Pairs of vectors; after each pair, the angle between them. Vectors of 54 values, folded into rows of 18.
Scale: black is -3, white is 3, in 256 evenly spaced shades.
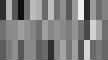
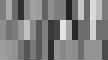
partly aligned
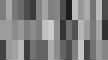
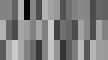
partly aligned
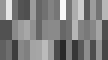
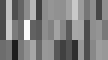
partly aligned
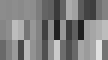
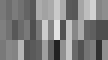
nearly opposite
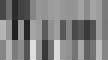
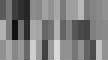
nearly parallel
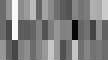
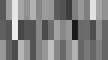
nearly parallel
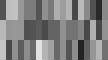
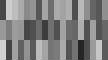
nearly parallel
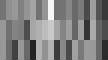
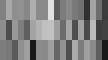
nearly parallel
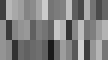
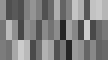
partly opposed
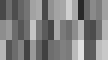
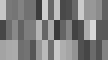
partly opposed
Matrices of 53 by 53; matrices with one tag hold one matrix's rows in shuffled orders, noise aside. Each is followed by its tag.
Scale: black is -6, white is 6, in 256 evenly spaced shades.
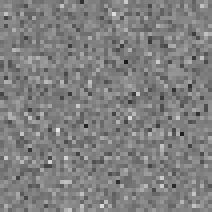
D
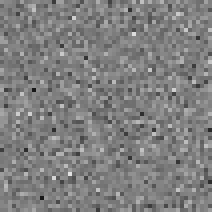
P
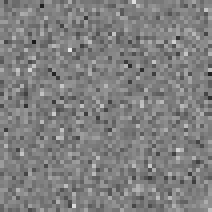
P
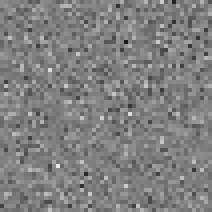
D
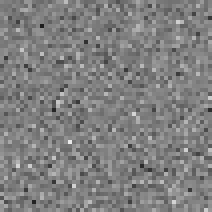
P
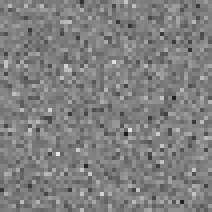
D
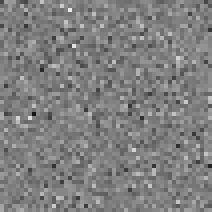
P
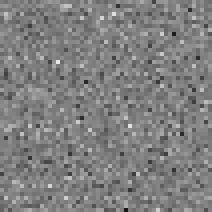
D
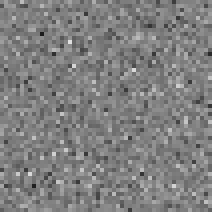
P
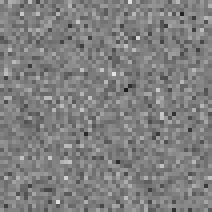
D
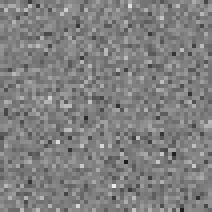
D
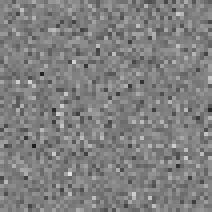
P
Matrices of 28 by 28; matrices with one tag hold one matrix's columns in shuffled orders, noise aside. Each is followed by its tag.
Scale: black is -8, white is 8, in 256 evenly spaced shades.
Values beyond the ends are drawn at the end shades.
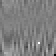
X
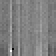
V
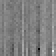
V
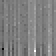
V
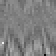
X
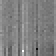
V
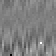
X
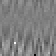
X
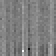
V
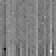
V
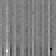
V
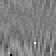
X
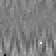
X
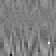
X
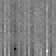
V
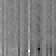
V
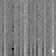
V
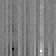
V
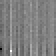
V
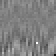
X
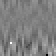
X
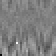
X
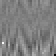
X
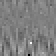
X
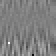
X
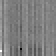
V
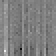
V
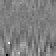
X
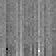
V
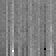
V
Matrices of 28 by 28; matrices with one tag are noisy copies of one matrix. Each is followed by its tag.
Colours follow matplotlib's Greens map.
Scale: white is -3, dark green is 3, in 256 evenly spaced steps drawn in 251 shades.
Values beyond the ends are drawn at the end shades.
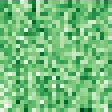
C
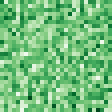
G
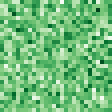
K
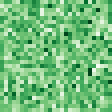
K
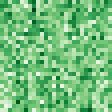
C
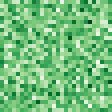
K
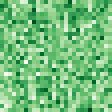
C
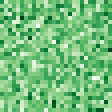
G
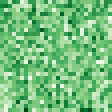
C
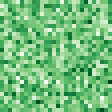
K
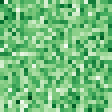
G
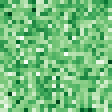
C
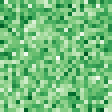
G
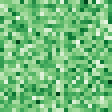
K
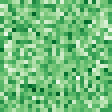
K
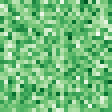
K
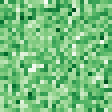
G
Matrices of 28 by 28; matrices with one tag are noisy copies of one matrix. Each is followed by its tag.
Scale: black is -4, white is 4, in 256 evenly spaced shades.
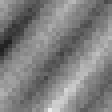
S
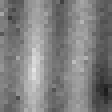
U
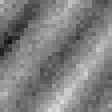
S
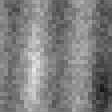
U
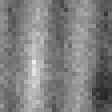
U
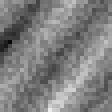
S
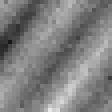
S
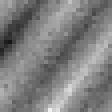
S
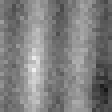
U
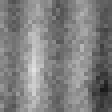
U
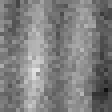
U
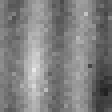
U
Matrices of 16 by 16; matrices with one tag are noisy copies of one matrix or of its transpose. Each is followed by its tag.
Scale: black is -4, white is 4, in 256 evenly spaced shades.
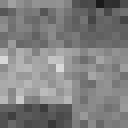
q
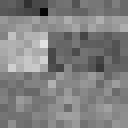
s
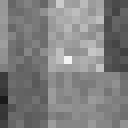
q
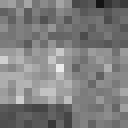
q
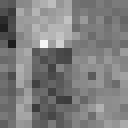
s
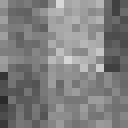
q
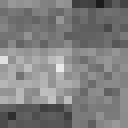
q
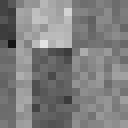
s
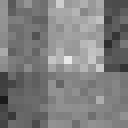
q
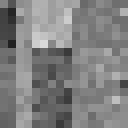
s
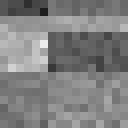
s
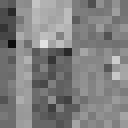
s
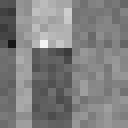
s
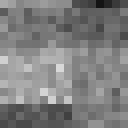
q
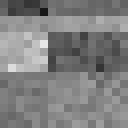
s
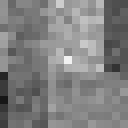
q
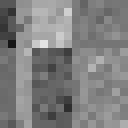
s
